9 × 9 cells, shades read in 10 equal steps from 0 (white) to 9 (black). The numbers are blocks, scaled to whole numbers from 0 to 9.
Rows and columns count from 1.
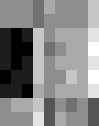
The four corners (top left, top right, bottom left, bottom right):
4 2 4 6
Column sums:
57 58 57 24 40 32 31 31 19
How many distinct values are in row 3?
6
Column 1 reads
4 4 8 8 8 9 8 4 4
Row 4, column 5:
5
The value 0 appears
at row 4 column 9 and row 6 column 9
